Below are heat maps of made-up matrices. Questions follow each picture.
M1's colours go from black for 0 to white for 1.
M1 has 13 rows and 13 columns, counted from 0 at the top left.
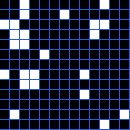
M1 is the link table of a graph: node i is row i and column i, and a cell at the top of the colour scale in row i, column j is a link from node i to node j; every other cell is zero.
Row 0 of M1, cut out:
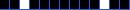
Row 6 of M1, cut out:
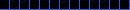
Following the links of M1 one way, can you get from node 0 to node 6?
yes
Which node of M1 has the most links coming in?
node 2
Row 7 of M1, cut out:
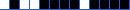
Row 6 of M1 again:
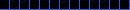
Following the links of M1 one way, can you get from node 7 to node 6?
yes
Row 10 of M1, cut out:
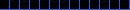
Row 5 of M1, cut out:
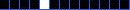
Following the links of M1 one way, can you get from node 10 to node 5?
no
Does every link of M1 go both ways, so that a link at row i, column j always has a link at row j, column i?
no
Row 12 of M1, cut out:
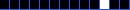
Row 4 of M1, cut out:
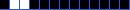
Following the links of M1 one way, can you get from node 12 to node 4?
no
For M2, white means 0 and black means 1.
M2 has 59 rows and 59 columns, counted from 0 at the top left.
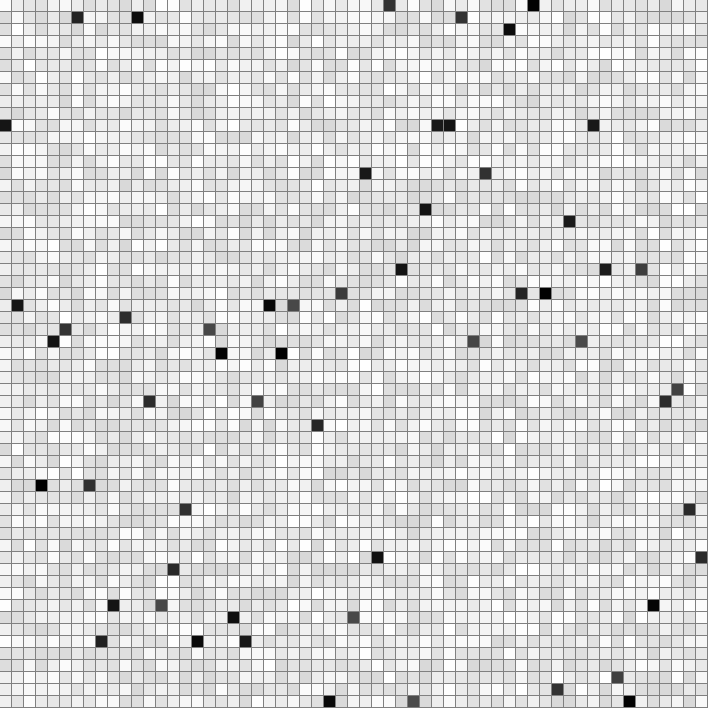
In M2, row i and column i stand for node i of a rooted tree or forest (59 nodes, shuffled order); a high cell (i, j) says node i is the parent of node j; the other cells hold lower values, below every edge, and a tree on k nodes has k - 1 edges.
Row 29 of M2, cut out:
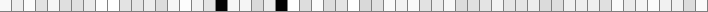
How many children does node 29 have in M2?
2
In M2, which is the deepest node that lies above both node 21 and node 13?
22
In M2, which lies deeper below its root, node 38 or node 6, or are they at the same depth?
the same depth
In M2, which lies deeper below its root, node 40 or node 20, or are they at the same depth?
node 40
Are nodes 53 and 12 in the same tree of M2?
yes
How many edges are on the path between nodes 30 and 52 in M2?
15
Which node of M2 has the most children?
10
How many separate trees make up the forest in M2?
3
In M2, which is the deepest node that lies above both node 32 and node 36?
10
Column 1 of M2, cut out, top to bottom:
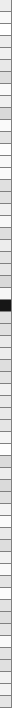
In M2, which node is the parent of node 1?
25
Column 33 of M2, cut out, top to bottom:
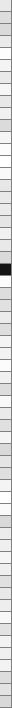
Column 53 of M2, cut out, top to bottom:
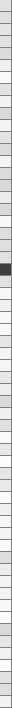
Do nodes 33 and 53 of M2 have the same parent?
yes
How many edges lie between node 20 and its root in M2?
3
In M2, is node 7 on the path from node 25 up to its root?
no
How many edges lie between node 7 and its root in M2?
19
